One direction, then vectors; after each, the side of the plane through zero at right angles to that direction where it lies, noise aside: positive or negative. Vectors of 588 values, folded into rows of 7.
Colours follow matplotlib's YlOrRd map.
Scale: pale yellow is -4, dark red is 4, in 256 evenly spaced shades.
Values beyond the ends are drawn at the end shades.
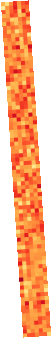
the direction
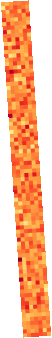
positive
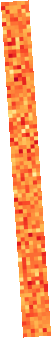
negative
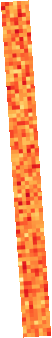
negative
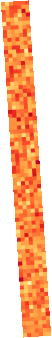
positive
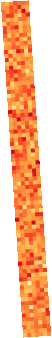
positive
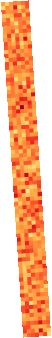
positive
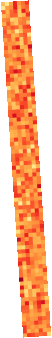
positive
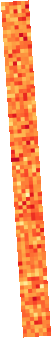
positive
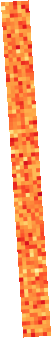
positive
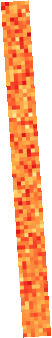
negative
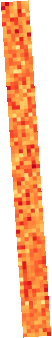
negative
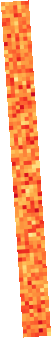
positive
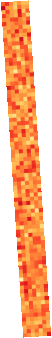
negative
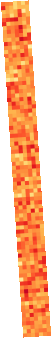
negative
